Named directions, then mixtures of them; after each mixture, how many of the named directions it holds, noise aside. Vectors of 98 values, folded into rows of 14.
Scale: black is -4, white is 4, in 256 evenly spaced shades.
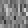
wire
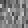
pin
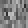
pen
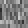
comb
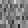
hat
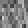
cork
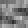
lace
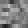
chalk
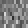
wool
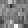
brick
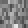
two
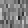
two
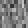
one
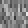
one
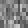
three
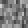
three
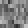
three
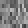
two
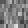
two
